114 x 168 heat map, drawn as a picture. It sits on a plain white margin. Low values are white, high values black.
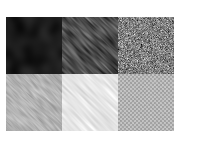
It is made of 2 by 3 panels. Panel 1,1: very high, smooth, faint in contrast. Panel 1,2: high, slanting down to the right. Panel 1,3: middling, fine-grained, strong in contrast. Panel 2,1: low, slanting down to the right, faint in contrast. Panel 2,2: very low, slanting down to the right, faint in contrast. Panel 2,3: low, checkered.
